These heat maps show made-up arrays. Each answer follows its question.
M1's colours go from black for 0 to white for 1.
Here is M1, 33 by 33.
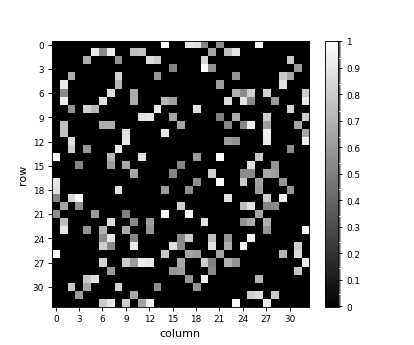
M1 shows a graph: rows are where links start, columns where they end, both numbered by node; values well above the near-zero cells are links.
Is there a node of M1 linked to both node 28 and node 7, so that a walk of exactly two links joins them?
yes
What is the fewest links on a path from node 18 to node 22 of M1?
3
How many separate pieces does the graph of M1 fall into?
1
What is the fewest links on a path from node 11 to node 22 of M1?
2
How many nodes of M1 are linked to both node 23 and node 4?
0
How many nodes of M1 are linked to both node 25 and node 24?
6
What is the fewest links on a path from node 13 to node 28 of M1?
5
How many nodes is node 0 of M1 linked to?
6
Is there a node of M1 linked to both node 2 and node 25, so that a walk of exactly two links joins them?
no
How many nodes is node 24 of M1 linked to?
8
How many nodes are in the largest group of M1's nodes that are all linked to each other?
5
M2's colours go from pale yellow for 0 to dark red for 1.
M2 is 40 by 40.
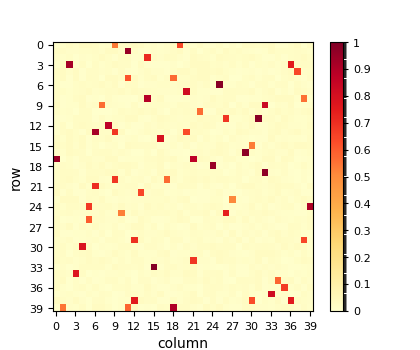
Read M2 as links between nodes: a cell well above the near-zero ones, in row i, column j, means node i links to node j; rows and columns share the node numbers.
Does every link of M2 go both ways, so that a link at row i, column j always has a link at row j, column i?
no
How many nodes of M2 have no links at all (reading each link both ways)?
1
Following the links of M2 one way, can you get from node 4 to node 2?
no
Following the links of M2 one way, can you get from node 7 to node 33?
no
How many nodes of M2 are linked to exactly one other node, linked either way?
3
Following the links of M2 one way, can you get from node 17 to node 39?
yes
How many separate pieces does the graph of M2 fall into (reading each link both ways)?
4
